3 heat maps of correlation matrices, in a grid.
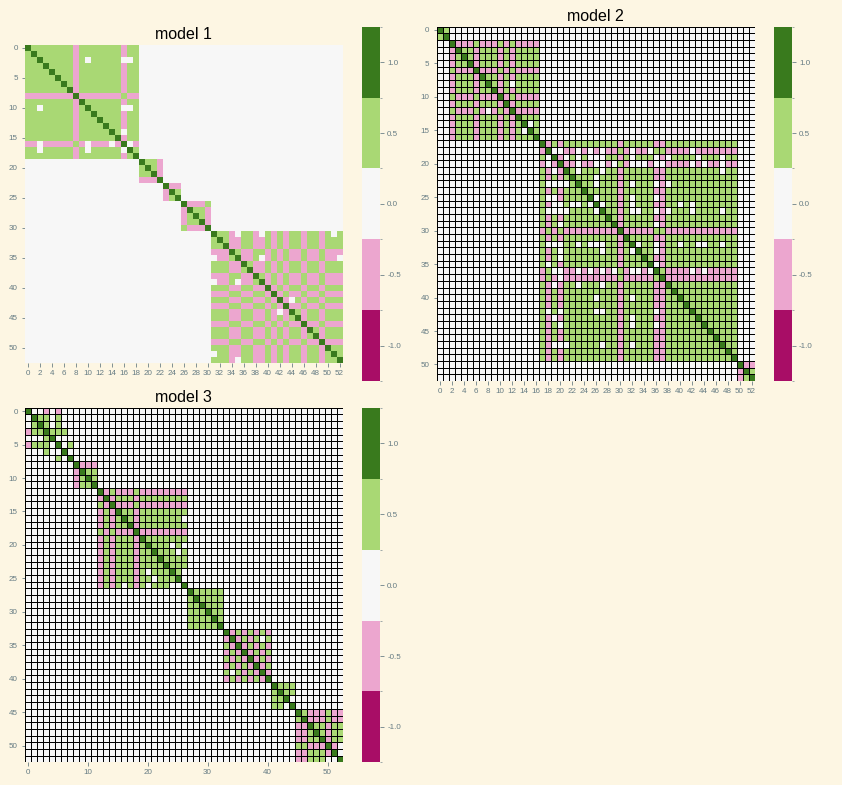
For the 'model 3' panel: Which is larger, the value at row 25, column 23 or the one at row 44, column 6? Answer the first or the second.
the first
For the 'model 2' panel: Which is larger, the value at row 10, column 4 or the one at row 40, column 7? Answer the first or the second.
the second
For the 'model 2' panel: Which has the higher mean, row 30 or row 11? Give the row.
11
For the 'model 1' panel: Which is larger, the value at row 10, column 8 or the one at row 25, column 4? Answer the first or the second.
the second
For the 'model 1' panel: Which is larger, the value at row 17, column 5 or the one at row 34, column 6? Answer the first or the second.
the first
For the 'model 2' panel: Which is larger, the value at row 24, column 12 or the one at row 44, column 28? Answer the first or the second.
the second
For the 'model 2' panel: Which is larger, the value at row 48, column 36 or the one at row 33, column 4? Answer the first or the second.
the second
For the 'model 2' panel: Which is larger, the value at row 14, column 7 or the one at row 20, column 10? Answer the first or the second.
the first
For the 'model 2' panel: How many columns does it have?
53
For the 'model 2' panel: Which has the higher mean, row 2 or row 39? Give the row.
39
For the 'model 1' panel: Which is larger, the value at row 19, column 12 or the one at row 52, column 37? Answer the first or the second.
the second
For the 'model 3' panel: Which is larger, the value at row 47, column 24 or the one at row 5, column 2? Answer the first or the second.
the second
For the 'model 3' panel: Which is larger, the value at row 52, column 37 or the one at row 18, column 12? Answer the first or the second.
the second
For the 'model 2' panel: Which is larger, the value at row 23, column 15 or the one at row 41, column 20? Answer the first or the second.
the first
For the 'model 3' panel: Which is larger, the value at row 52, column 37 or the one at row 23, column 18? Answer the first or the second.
the first
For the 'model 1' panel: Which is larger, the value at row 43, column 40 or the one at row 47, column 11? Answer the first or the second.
the second
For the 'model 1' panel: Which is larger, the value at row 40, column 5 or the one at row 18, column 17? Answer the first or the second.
the second
